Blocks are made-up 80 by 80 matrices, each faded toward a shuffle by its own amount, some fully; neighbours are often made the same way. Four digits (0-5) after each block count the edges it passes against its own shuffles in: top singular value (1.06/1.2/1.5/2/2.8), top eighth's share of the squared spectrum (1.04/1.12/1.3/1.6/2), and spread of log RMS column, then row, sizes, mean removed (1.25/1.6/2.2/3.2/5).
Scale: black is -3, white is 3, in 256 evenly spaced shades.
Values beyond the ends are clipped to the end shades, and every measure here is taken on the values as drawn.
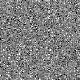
3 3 1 0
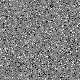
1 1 0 0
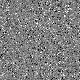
2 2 0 0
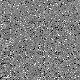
3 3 1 1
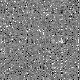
4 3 2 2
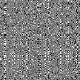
4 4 3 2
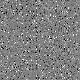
3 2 1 0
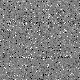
1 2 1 1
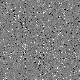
1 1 0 0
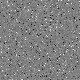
0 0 0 0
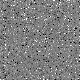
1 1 1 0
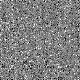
3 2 1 1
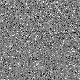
0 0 0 0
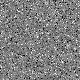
0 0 0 0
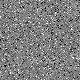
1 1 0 0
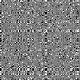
5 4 3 3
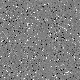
2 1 0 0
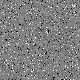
0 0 0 0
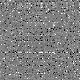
4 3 1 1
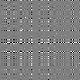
5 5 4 4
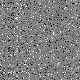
3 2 1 1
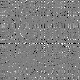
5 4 2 2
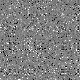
4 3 1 2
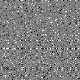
4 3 2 2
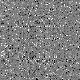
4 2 1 1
